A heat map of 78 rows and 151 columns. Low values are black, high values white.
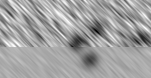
A horizontal seam about 60% of the way down splits the table, and the bottom part is calmer. There are four dips. No single row or column stands out from its neighbours. Neither half mirrors the other. Streaks slant down to the right.
